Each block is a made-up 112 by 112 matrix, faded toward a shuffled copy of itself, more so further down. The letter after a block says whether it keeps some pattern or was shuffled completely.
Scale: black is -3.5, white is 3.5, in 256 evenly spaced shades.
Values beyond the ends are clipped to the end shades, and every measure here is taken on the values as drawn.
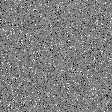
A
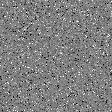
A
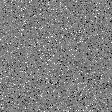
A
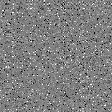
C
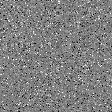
C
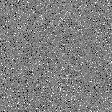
C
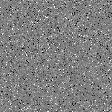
C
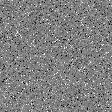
A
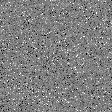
A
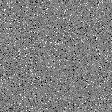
C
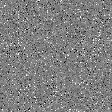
C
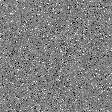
A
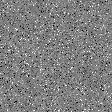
A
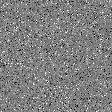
A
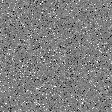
A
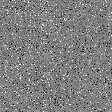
C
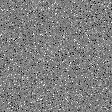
A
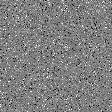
C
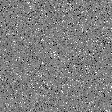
C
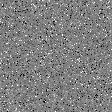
A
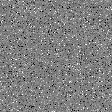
C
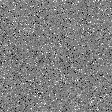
A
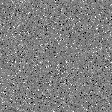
C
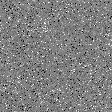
A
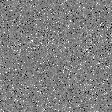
C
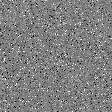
A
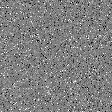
C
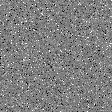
A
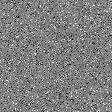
A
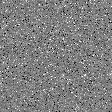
A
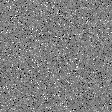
A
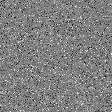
C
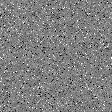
A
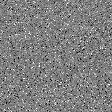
C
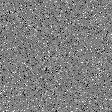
A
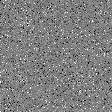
C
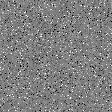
C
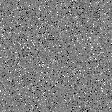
C
